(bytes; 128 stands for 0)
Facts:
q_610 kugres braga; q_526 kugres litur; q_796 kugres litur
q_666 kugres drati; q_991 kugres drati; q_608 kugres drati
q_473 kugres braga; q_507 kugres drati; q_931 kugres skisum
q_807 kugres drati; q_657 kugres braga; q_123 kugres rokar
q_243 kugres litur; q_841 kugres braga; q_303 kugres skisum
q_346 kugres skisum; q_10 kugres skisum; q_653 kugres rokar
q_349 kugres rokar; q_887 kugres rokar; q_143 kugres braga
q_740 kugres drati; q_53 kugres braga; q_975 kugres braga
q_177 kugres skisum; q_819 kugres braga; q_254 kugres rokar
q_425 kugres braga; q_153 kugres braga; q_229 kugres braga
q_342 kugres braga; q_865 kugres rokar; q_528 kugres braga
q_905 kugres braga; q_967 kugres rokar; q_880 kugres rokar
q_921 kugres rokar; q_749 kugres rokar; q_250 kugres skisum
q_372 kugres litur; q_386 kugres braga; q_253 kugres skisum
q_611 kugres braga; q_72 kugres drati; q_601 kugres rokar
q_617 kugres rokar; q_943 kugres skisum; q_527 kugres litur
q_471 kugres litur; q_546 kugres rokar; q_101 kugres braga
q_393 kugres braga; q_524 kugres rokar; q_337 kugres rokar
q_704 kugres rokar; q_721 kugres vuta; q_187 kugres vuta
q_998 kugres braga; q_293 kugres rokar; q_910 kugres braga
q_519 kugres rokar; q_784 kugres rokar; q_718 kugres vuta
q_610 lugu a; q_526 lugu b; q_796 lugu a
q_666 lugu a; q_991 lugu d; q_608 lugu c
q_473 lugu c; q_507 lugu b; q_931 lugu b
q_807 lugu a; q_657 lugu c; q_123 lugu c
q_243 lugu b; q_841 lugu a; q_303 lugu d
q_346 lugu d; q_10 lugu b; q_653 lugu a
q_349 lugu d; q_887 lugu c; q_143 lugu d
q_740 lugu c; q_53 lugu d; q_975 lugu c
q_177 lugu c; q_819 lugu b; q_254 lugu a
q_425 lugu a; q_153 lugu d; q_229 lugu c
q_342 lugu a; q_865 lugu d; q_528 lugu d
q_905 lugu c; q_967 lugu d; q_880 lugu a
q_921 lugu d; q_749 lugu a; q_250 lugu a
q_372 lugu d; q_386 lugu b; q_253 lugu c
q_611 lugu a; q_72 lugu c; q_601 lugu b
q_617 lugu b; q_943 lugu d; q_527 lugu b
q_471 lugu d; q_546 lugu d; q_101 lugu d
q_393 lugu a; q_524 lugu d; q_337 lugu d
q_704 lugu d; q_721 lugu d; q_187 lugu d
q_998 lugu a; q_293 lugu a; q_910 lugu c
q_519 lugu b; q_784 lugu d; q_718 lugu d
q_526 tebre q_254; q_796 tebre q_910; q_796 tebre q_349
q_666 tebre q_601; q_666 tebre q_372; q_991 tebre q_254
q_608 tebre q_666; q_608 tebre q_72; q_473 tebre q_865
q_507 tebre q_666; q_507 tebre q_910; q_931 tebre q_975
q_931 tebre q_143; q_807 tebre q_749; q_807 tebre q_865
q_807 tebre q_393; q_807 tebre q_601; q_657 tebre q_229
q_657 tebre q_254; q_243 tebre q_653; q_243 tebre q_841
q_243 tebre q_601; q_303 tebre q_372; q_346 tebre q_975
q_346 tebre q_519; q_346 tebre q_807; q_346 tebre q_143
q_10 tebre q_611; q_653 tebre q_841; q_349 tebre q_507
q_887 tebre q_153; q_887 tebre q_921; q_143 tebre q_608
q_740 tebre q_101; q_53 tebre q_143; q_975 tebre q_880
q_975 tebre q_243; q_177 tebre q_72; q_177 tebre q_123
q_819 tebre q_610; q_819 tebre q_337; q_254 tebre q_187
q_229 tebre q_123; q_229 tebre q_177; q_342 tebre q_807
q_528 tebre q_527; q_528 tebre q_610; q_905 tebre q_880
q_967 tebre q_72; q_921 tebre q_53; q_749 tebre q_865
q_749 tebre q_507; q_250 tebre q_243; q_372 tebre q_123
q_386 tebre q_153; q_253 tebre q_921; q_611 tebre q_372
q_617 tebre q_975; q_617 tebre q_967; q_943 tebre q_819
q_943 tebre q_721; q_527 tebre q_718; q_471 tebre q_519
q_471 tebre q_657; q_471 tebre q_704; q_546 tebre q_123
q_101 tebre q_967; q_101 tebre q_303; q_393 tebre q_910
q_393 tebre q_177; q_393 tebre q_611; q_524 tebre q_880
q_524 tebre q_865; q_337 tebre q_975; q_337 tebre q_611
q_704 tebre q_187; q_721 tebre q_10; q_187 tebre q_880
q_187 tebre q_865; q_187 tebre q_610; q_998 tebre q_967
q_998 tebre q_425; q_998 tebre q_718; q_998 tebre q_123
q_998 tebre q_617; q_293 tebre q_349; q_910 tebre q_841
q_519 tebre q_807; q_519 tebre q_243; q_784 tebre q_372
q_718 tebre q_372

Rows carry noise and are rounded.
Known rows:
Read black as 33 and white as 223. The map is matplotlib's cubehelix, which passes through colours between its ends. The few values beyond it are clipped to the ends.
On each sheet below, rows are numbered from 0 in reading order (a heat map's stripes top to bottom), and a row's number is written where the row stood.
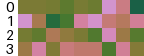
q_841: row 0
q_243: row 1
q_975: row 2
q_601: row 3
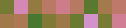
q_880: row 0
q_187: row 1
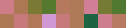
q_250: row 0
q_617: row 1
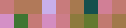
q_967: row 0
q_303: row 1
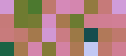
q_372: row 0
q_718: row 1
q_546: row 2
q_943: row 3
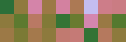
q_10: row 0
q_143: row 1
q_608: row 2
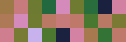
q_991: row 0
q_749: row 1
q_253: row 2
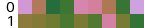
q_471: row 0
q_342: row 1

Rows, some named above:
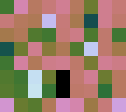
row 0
q_337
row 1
q_967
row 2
q_507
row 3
q_819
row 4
q_337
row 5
q_153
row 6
q_386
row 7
q_372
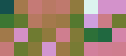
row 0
q_721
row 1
q_611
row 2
q_254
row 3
q_718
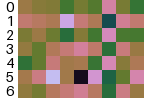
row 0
q_342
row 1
q_967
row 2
q_473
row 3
q_72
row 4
q_528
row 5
q_887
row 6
q_72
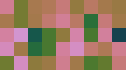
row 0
q_177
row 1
q_72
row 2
q_293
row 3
q_243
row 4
q_704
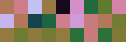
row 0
q_887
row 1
q_796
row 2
q_657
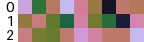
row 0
q_740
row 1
q_991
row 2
q_527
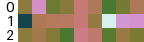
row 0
q_524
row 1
q_721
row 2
q_807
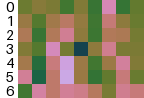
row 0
q_905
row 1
q_229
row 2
q_998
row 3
q_53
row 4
q_425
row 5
q_101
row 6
q_337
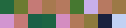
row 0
q_610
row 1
q_526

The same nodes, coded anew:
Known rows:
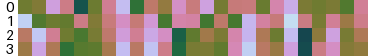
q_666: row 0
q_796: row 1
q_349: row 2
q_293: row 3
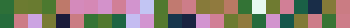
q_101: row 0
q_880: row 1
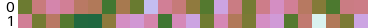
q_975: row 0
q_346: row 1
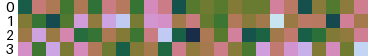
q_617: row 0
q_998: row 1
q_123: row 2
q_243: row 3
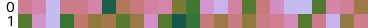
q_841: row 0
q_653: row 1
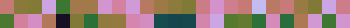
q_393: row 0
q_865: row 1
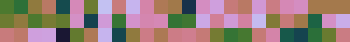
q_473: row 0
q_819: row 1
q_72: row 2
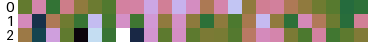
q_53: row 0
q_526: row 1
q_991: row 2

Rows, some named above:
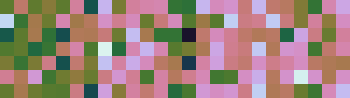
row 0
q_819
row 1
q_796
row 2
q_524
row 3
q_528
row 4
q_473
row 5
q_250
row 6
q_819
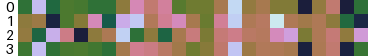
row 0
q_921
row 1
q_386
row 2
q_807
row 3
q_921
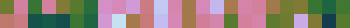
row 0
q_53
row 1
q_253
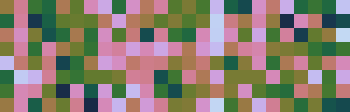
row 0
q_718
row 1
q_887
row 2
q_721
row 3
q_53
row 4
q_177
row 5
q_601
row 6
q_254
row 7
q_153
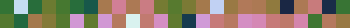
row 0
q_921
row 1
q_905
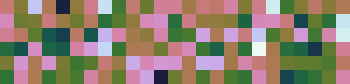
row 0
q_507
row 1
q_372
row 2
q_943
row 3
q_740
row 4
q_143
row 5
q_967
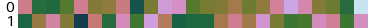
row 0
q_527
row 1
q_704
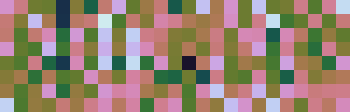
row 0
q_10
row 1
q_507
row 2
q_657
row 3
q_229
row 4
q_187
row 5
q_546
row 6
q_342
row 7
q_796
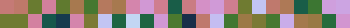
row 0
q_611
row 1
q_187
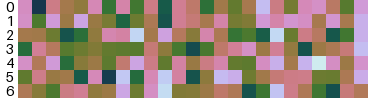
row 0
q_471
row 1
q_243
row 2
q_303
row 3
q_337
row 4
q_250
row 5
q_610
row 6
q_425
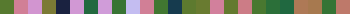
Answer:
q_254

